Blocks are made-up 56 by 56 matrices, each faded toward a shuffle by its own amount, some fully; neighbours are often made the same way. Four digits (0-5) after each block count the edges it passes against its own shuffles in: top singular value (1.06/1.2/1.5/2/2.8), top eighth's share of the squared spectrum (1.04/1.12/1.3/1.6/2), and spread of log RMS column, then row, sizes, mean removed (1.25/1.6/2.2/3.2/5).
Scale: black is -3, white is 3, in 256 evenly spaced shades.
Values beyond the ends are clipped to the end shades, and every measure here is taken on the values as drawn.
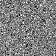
0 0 0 0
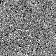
0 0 0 0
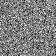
0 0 0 0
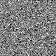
0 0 0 0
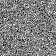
0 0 0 0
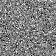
0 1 0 0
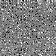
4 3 1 1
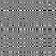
5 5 3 4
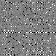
4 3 1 2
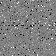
2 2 0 1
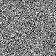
2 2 0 0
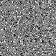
3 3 0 1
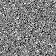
1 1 0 0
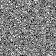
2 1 0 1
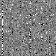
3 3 3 0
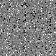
1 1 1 0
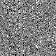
1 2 2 0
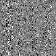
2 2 3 0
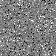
0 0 1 0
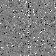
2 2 1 1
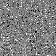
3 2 1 0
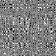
4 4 3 2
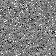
1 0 0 0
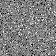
1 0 0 0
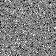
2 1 0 0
